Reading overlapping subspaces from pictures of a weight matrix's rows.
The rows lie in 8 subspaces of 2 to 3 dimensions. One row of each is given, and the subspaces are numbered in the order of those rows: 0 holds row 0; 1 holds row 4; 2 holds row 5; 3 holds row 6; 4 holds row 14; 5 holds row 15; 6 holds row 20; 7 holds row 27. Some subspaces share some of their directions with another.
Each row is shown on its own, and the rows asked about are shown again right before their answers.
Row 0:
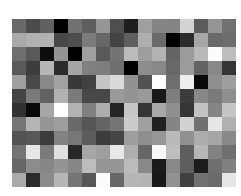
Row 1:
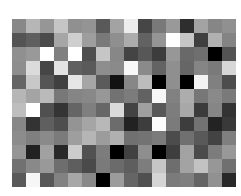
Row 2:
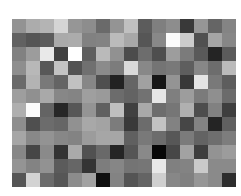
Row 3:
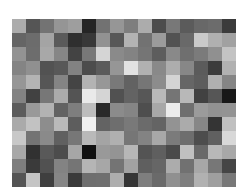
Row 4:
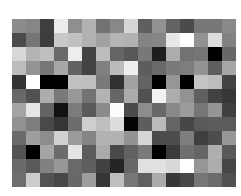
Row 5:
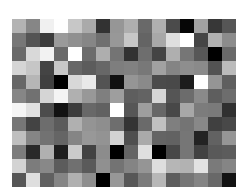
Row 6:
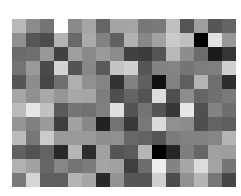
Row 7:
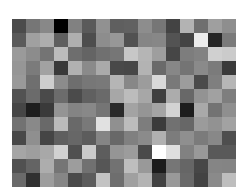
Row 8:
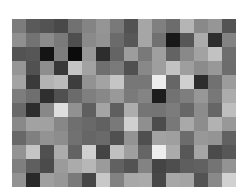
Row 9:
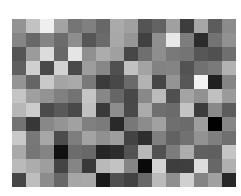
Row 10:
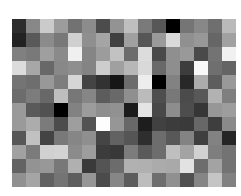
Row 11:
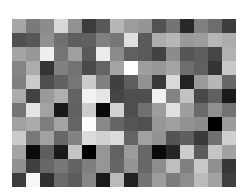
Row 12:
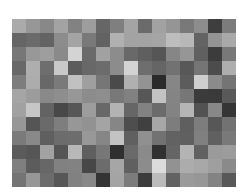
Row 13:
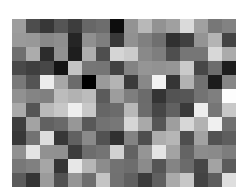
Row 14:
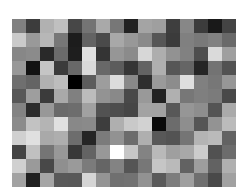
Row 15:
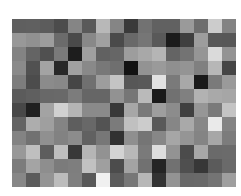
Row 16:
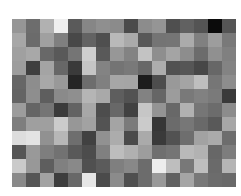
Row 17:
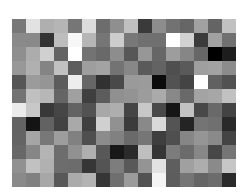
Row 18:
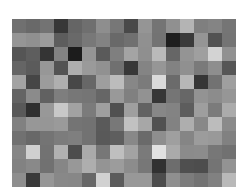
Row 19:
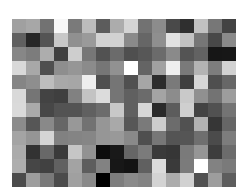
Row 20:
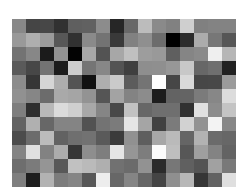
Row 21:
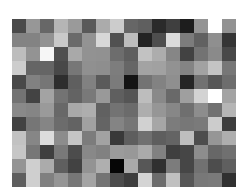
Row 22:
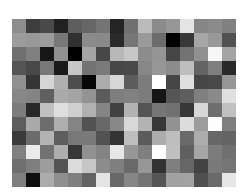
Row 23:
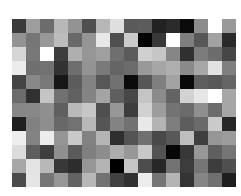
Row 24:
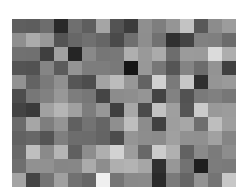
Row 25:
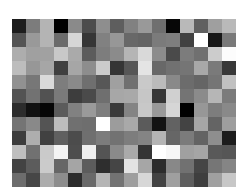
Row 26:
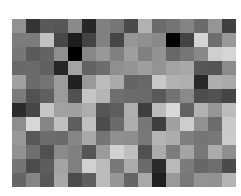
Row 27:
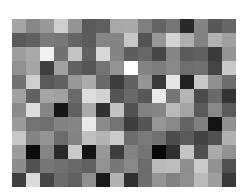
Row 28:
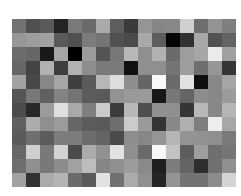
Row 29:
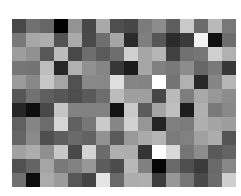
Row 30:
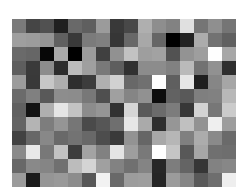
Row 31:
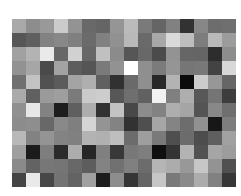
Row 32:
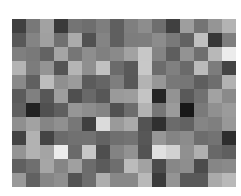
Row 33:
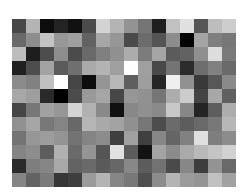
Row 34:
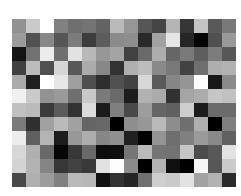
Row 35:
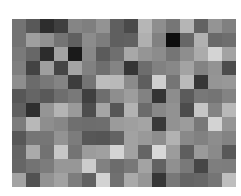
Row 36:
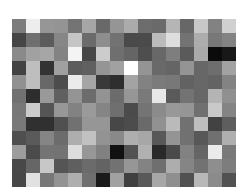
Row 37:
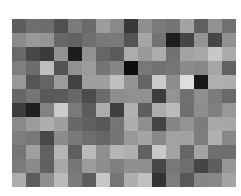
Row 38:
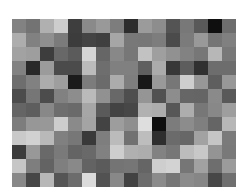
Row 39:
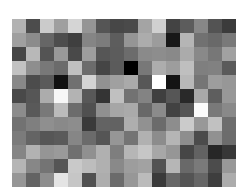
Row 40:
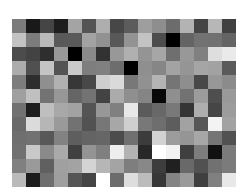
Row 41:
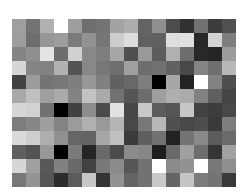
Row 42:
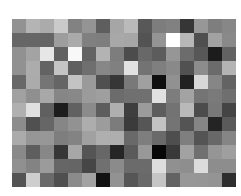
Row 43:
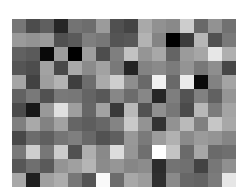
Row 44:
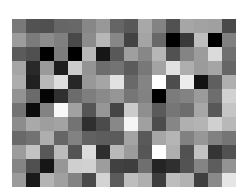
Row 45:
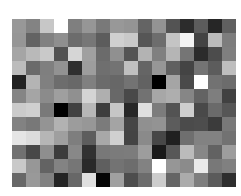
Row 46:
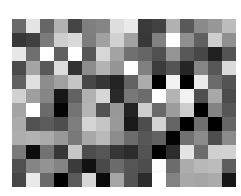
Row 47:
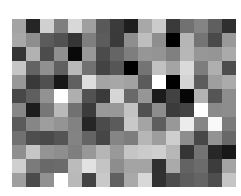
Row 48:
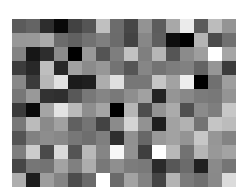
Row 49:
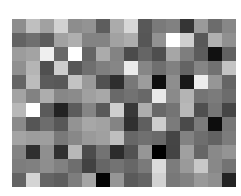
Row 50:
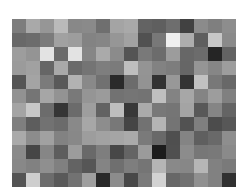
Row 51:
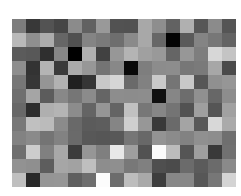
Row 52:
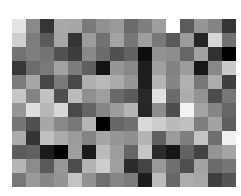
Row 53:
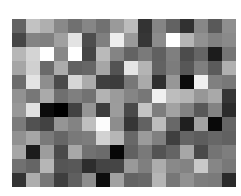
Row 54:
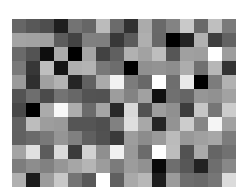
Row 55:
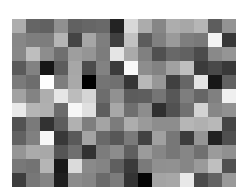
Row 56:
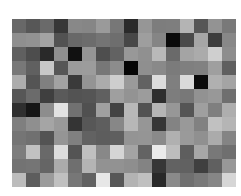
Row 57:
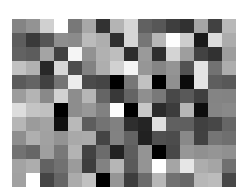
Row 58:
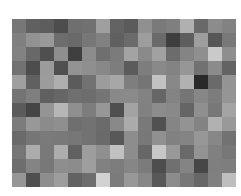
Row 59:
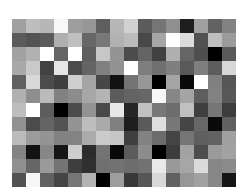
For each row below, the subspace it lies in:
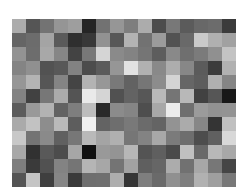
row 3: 7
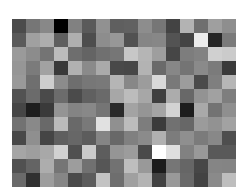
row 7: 3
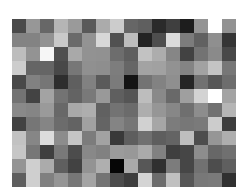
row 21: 5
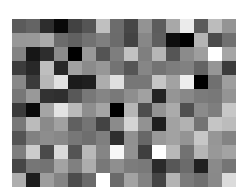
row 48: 2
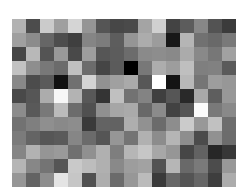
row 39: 2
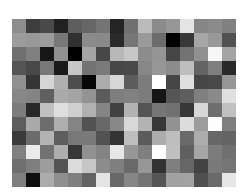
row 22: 6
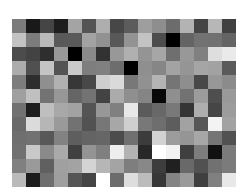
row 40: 4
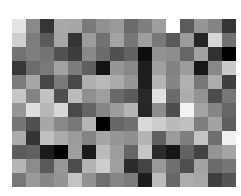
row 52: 3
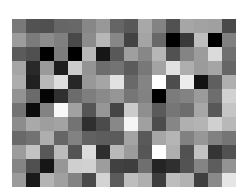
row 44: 0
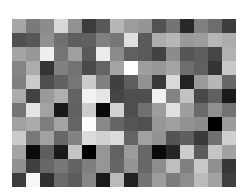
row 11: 7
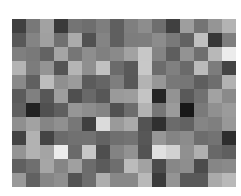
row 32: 3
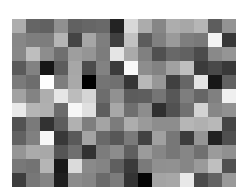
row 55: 6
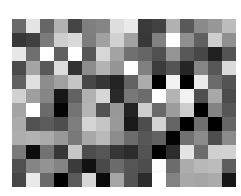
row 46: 2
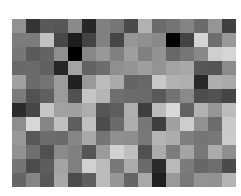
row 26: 7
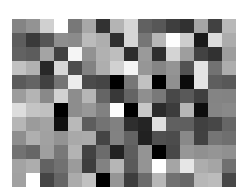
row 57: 3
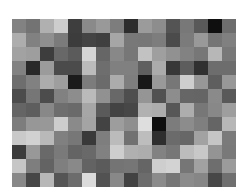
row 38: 4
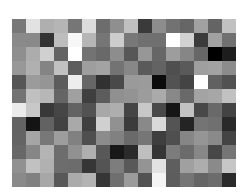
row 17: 7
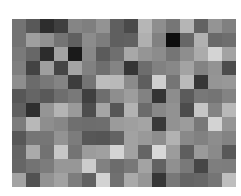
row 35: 1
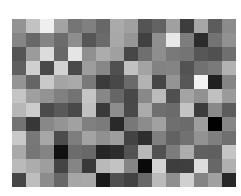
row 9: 1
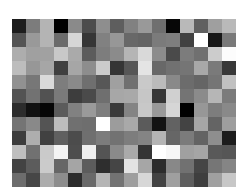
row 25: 3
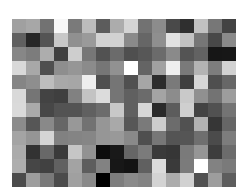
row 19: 0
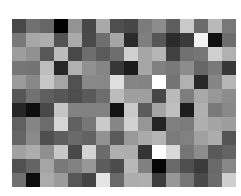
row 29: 3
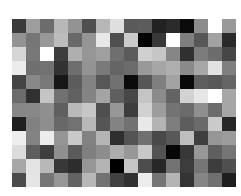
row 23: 5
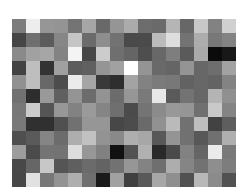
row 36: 4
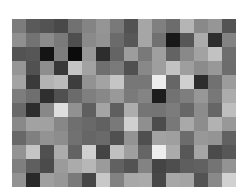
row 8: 0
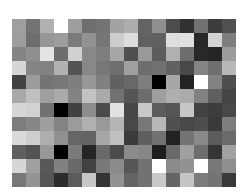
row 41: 4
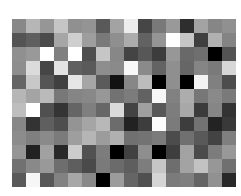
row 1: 4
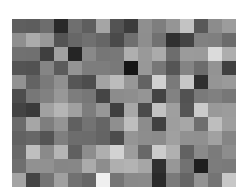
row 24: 0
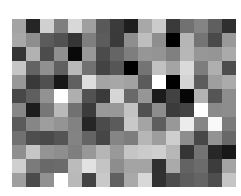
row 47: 2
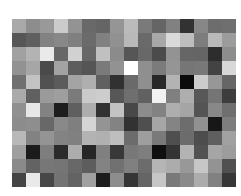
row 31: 7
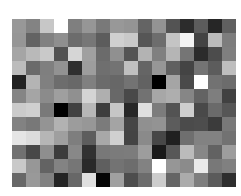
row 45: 4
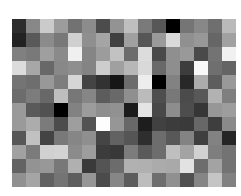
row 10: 3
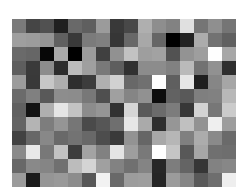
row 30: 6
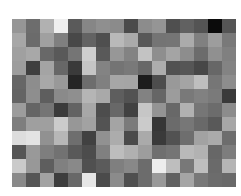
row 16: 4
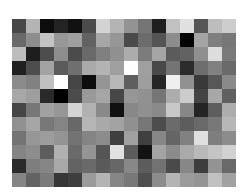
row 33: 2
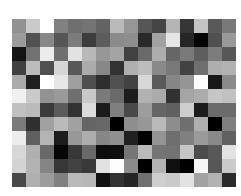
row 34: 1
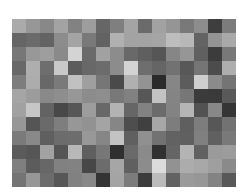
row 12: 5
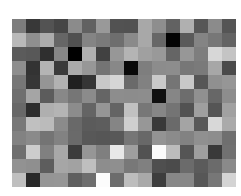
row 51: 4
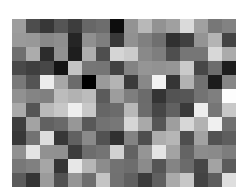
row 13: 6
